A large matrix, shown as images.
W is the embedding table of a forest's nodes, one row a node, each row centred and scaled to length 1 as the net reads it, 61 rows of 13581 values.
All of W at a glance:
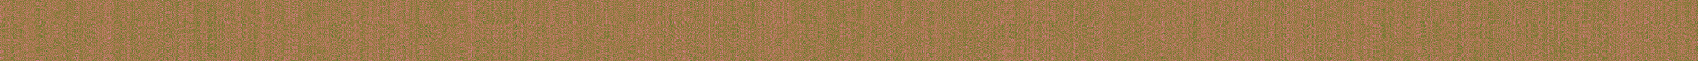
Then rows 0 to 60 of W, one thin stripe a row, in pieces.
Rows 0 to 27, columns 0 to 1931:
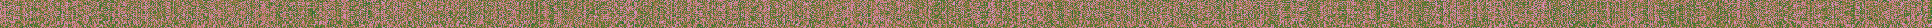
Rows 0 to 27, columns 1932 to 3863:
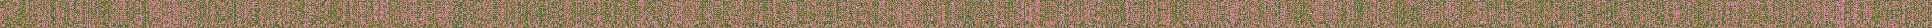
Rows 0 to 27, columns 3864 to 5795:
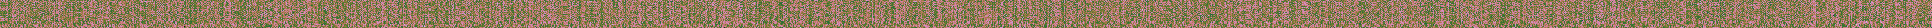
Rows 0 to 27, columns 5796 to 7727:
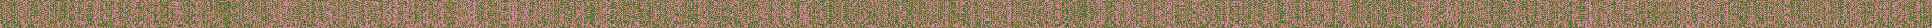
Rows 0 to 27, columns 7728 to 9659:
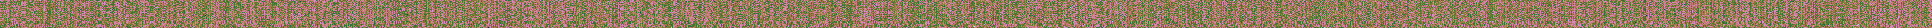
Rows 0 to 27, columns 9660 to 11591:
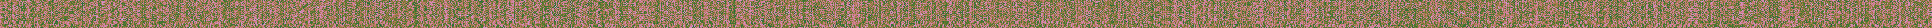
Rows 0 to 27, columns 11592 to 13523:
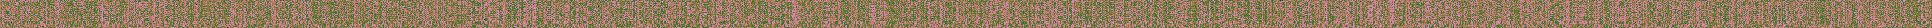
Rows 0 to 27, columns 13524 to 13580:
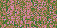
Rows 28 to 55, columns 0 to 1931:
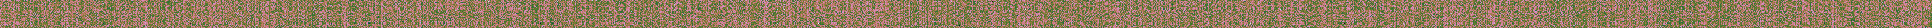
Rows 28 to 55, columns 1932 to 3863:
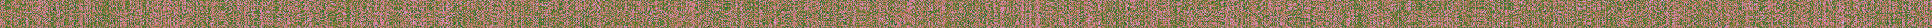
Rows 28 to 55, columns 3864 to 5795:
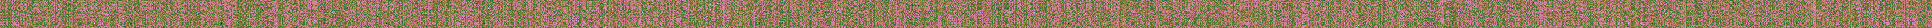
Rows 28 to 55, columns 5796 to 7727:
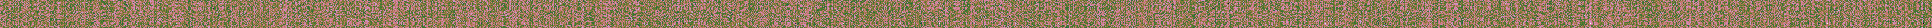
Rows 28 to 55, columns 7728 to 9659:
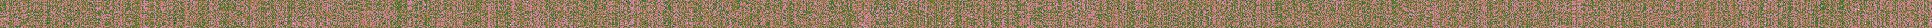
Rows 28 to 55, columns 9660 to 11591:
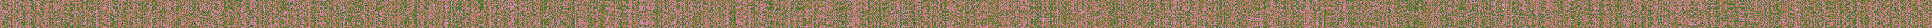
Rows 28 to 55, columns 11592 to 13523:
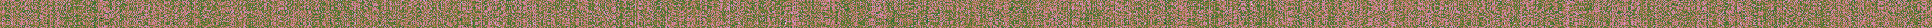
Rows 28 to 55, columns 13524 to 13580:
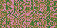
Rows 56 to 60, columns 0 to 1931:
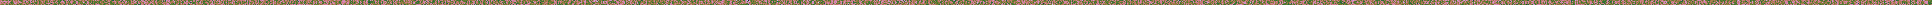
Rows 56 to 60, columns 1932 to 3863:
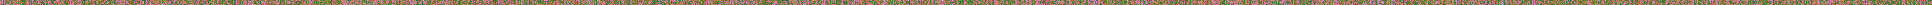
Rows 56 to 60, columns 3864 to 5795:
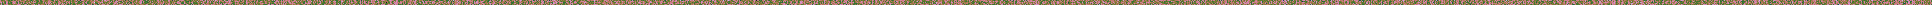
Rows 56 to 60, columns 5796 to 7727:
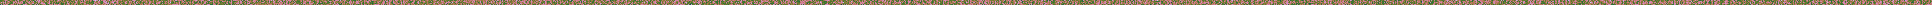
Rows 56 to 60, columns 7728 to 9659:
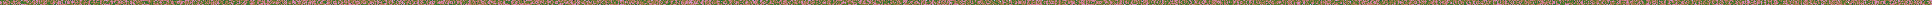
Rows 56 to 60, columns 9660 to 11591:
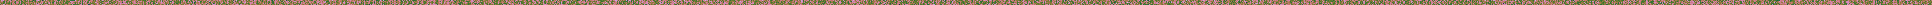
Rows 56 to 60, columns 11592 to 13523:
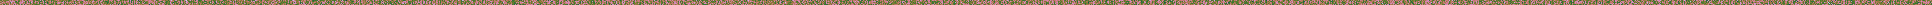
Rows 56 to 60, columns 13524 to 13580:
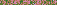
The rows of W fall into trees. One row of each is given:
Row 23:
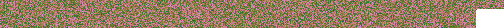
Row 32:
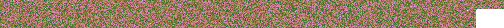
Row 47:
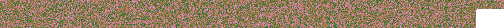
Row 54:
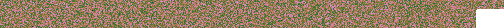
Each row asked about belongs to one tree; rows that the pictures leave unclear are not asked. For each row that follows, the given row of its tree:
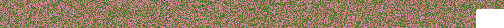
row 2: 54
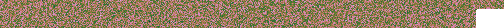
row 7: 54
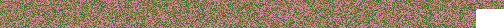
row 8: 47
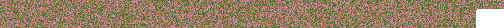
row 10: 47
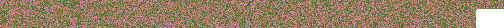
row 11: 23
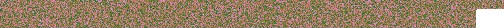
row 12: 54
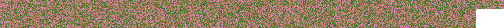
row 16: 47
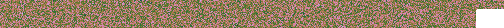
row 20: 47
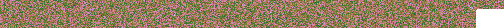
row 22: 23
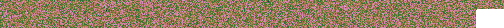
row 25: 32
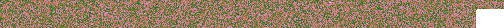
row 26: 32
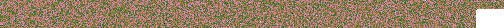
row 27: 54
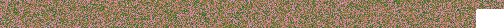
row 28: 47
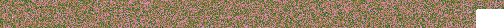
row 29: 32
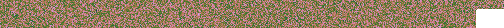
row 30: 23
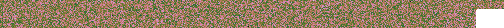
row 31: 32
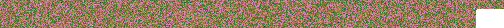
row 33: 54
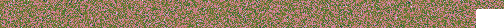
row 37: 32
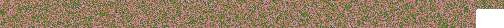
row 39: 23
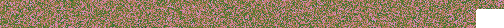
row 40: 23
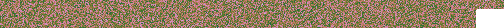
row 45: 54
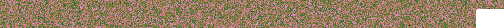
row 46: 23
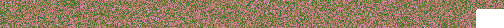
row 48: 23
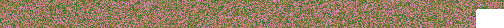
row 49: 32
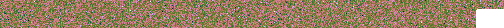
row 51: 47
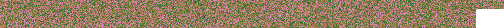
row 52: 47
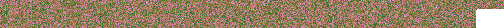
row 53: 23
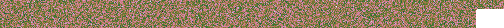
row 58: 47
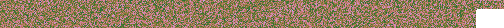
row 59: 47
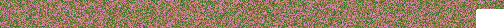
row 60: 54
